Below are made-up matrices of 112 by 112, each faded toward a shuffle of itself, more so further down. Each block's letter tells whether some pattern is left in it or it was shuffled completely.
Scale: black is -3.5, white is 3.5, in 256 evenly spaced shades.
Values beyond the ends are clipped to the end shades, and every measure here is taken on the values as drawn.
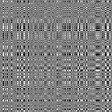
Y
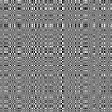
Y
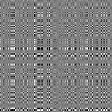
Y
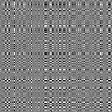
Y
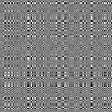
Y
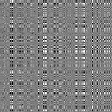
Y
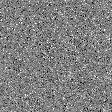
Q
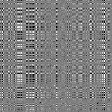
Y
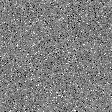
Q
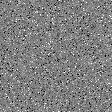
Q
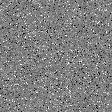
Q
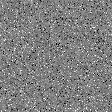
Q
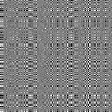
Y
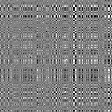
Y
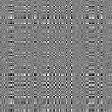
Y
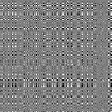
Y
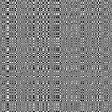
Y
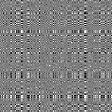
Y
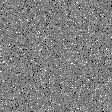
Q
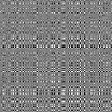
Y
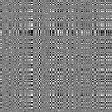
Y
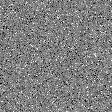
Q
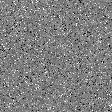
Q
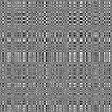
Y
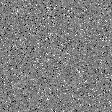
Q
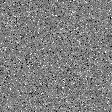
Q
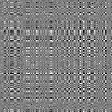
Y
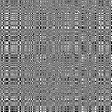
Y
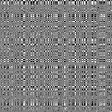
Y
